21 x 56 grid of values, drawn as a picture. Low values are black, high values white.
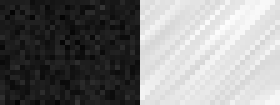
It is made of 1 by 2 panels. Panel 1,1: very low, fine-grained, faint in contrast. Panel 1,2: very high, slanting up to the right, faint in contrast.
